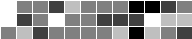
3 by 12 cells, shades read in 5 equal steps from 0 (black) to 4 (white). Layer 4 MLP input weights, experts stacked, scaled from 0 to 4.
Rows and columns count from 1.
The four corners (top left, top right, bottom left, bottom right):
4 2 2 1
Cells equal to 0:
3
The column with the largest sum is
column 1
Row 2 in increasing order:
1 1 1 1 2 2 2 3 3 4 4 4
